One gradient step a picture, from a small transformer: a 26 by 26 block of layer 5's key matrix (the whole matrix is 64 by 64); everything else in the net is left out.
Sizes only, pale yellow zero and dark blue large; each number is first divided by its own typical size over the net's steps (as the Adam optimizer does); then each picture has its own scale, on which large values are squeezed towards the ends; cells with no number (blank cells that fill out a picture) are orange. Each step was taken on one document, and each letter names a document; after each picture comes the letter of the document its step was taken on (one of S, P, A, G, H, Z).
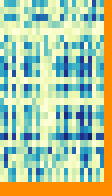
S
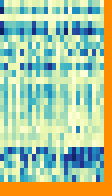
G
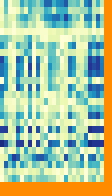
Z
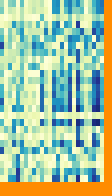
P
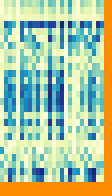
P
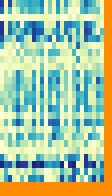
P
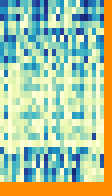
S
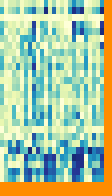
G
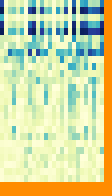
G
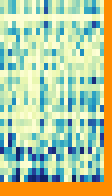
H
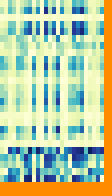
G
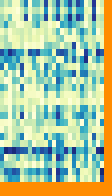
S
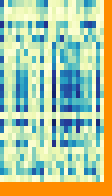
P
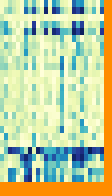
G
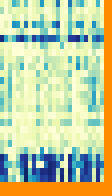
P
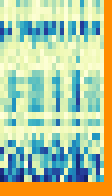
P
